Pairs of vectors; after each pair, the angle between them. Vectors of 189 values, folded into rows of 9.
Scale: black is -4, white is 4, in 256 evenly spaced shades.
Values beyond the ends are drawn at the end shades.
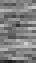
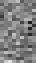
partly opposed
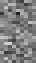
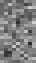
partly aligned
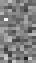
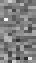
nearly parallel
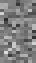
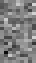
nearly opposite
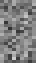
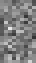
nearly opposite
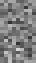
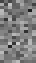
partly opposed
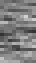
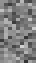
orthogonal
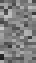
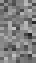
orthogonal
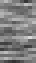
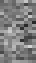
partly opposed
